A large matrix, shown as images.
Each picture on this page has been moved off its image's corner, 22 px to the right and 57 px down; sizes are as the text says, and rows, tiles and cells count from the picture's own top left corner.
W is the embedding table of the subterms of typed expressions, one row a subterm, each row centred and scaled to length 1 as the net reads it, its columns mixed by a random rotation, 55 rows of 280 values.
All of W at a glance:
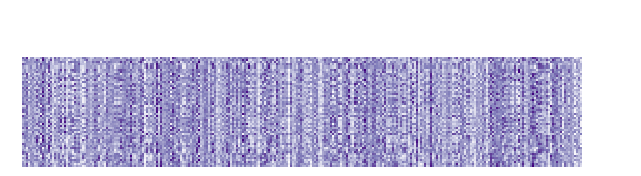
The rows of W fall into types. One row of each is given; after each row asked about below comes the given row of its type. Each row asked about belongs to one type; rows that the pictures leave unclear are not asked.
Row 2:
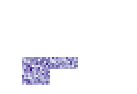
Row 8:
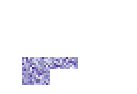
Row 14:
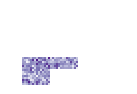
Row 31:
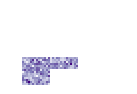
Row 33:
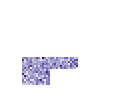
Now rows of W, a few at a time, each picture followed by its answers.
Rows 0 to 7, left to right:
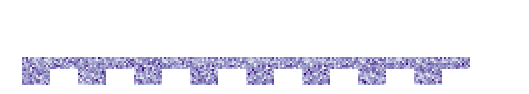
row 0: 8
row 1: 33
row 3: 8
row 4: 31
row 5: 31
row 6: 31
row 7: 31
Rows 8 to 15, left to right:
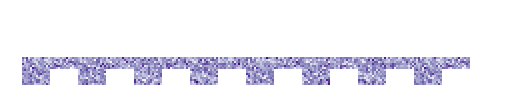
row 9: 2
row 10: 14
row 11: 31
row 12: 8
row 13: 33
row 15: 8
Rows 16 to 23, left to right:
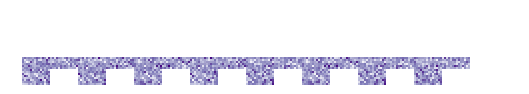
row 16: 33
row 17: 33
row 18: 14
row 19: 33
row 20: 33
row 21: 14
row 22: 33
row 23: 8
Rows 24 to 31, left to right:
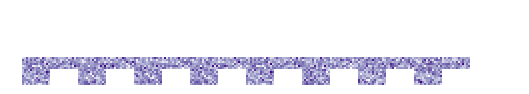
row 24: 2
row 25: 14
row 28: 2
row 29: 8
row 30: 14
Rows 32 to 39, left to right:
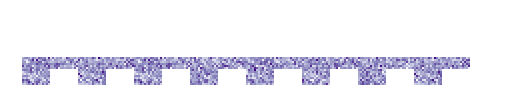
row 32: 14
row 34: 14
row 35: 8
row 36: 2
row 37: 14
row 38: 8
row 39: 33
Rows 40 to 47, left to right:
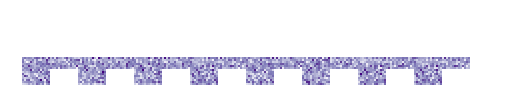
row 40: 33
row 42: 2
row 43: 8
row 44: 14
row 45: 31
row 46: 31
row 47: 8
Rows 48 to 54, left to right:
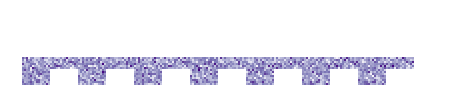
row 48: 8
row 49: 2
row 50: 8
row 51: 2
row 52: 31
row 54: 14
